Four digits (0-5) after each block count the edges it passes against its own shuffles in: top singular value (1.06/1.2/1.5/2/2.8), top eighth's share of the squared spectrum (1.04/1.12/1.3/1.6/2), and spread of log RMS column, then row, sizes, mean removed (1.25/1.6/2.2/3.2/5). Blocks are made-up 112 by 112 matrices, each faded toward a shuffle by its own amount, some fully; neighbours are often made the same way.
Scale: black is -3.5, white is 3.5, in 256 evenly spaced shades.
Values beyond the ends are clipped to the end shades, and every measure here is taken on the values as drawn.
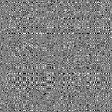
5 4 3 4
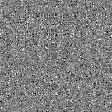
4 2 0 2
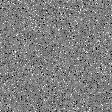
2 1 0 0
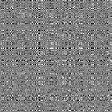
5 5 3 4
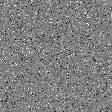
1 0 0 0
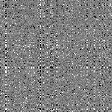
5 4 3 3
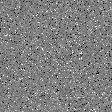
2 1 0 0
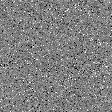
2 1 0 0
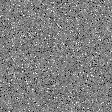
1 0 0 0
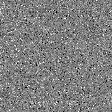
3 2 0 1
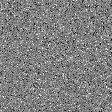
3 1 0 0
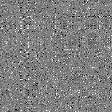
4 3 2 2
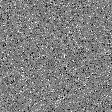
1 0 0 0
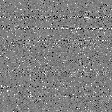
4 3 1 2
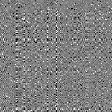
5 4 3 3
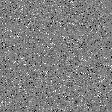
3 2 1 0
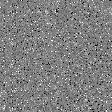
3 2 1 0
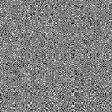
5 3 2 2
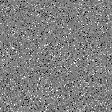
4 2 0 1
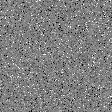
0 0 0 0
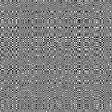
5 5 4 4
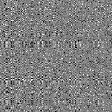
5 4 3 2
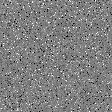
2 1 0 0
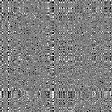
5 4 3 3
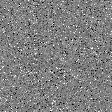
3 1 0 0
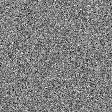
0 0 0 0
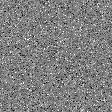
1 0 0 0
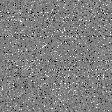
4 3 1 2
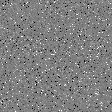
1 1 0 0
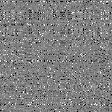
4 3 1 3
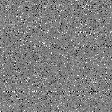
4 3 1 2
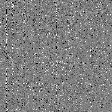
2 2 2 1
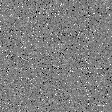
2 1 1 1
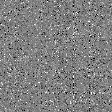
2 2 2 2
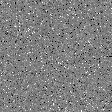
0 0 0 0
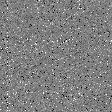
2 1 1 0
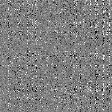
2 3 4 3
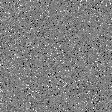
1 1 1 0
